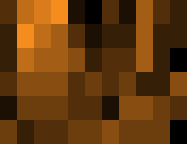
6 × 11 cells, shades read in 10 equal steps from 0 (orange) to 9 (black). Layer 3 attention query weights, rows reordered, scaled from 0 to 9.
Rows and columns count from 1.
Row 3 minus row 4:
1 -2 -1 -1 -2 2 0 1 -4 0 5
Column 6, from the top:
9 8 7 5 6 5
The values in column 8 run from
4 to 8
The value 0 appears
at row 1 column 4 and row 2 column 2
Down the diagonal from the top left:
6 0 3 4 6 5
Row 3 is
7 2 3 3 4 7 6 6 3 7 9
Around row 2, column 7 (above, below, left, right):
6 6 8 7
